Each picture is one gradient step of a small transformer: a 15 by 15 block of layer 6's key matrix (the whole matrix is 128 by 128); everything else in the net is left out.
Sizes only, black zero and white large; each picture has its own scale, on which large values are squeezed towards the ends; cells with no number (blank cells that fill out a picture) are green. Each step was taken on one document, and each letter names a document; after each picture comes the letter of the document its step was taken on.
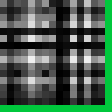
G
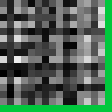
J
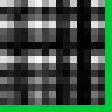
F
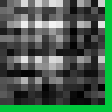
F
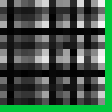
G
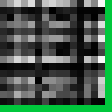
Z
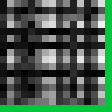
G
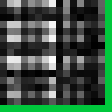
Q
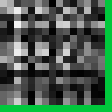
F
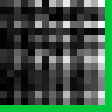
G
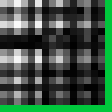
F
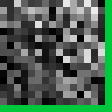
Z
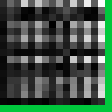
Z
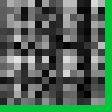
Q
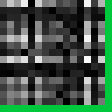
J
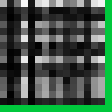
Z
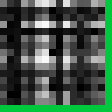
G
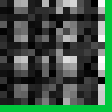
Q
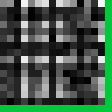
Z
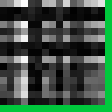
Z
